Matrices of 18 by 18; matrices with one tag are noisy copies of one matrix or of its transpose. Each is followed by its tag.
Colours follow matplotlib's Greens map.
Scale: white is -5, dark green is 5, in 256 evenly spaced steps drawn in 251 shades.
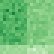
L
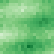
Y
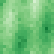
Y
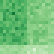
L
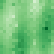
Y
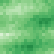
Y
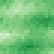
Y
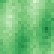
Y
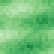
Y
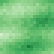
Y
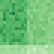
L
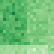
L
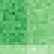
L
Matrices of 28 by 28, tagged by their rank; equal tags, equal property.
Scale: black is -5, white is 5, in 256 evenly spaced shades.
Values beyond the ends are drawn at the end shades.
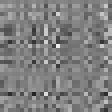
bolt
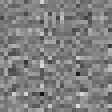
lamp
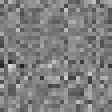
lamp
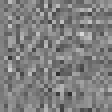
lamp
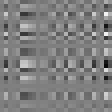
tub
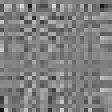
bolt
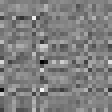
bolt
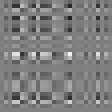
tub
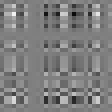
tub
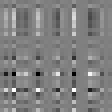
tub
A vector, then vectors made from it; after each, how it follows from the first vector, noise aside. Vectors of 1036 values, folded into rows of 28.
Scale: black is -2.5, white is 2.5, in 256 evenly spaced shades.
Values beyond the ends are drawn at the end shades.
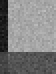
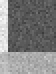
negated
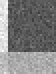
negated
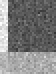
negated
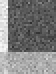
negated
